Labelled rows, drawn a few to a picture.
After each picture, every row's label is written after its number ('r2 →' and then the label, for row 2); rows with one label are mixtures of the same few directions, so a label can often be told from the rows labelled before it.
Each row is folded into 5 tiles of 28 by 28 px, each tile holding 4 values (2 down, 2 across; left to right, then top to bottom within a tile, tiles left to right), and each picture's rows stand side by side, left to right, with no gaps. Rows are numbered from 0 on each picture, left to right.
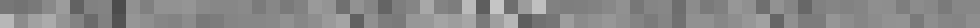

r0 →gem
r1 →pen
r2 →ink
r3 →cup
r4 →gem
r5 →ink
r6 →ink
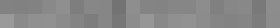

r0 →gem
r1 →gem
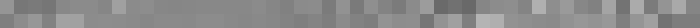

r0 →pen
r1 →pen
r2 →cup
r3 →pen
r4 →cup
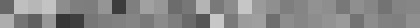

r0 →pen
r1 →ink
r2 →ink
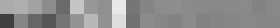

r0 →gem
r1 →pen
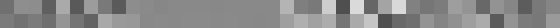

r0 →cup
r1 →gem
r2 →cup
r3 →ink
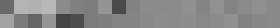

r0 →pen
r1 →cup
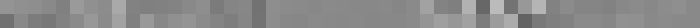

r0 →gem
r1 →gem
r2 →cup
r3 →cup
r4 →pen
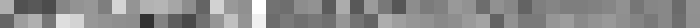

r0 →pen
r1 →gem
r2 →cup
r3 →ink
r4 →gem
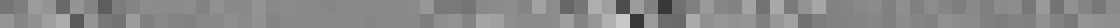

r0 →ink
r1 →gem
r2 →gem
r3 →pen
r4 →ink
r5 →cup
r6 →cup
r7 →cup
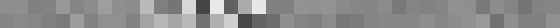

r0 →ink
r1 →cup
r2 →pen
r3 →ink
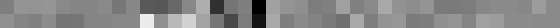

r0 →pen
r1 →gem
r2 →ink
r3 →pen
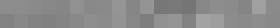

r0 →gem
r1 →pen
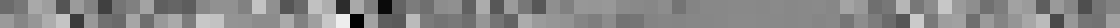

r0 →ink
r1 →pen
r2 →ink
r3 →cup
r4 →pen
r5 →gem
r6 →ink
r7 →ink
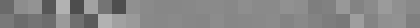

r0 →cup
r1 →ink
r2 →ink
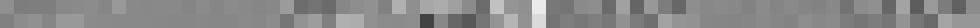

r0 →pen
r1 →cup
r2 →pen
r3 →gem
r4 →cup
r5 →cup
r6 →cup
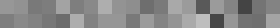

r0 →ink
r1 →ink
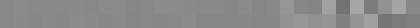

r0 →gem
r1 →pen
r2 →cup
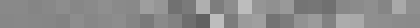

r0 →ink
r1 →ink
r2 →pen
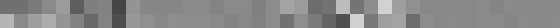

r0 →gem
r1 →gem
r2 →ink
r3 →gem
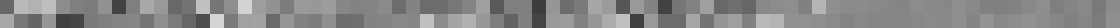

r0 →pen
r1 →ink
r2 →pen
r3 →gem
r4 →ink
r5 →pen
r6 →gem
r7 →gem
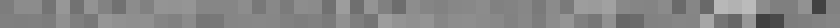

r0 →cup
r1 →pen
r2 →cup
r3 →gem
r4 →pen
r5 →pen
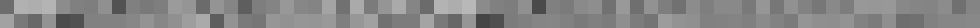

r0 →pen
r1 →ink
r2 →cup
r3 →pen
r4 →cup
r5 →cup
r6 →pen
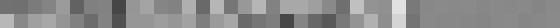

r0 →gem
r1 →cup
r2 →gem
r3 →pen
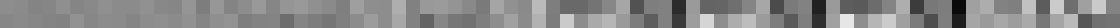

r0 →ink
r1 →cup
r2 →gem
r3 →gem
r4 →gem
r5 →gem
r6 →gem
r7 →cup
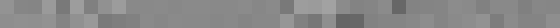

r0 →cup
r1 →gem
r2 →pen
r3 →ink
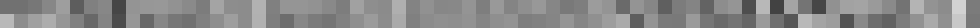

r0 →gem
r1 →gem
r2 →gem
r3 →cup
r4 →ink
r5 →cup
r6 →gem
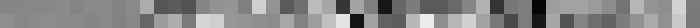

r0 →gem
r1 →pen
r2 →ink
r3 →gem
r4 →gem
